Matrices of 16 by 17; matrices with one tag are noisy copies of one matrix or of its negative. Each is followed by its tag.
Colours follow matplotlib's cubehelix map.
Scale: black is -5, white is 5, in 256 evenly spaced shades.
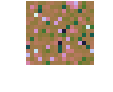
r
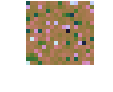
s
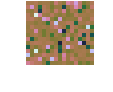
r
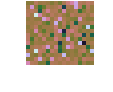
r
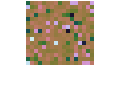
s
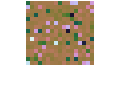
s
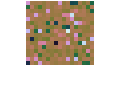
s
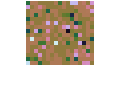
s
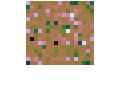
s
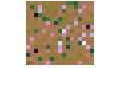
r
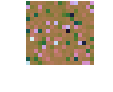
s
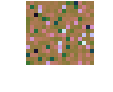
r
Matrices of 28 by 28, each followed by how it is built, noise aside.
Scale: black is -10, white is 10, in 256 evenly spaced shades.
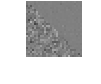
lower triangular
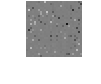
sparse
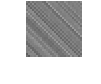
Toeplitz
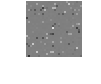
sparse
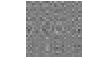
low rank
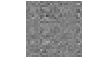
low rank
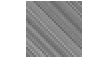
Toeplitz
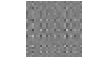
low rank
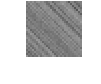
Toeplitz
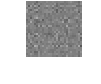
low rank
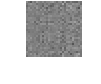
low rank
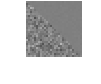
lower triangular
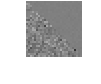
lower triangular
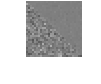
lower triangular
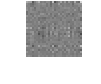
low rank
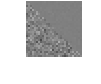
lower triangular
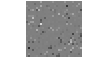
sparse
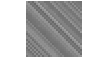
Toeplitz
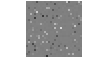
sparse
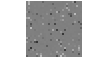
sparse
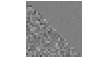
lower triangular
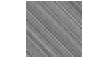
Toeplitz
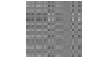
low rank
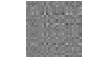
low rank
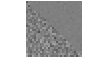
lower triangular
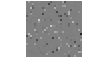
sparse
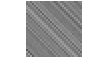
Toeplitz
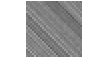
Toeplitz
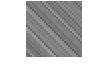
Toeplitz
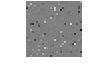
sparse
